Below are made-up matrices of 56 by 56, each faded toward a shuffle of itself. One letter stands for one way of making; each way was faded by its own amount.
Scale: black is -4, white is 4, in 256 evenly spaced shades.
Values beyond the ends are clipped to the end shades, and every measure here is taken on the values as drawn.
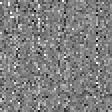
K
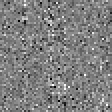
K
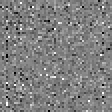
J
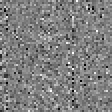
K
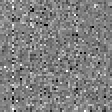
K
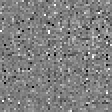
J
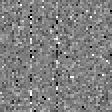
K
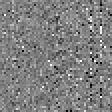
K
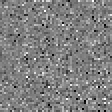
J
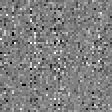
J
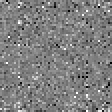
J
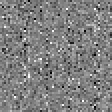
K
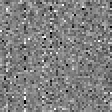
K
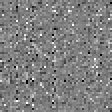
J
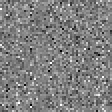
K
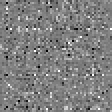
J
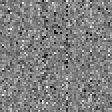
K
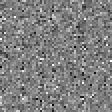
K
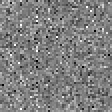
K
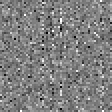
K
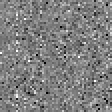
K
